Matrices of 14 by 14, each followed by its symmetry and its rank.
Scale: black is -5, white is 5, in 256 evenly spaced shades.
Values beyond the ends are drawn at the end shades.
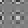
symmetric, rank one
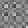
symmetric, rank two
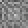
symmetric, rank three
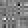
antisymmetric, rank two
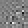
antisymmetric, rank two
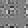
antisymmetric, rank two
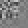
antisymmetric, rank two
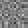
antisymmetric, rank two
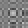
symmetric, rank one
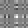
symmetric, rank one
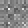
symmetric, rank three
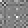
symmetric, rank three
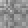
symmetric, rank three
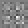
symmetric, rank two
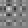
symmetric, rank one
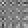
symmetric, rank two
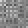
symmetric, rank three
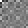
symmetric, rank three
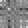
symmetric, rank two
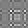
symmetric, rank one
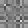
symmetric, rank two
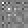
symmetric, rank three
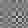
symmetric, rank one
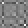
symmetric, rank two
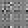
antisymmetric, rank two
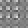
symmetric, rank two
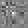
symmetric, rank two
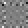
antisymmetric, rank two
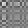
symmetric, rank one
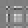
symmetric, rank one
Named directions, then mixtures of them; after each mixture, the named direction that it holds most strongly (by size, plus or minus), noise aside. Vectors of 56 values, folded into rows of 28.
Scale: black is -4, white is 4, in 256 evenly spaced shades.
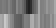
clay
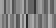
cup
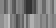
clay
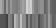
clay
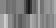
clay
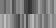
clay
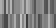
cup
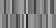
cup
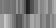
clay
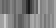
clay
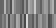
cup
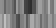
clay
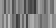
cup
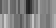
clay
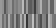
cup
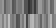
cup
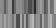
cup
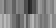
clay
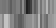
clay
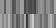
cup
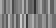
cup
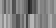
clay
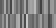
cup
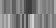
clay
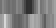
clay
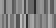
cup
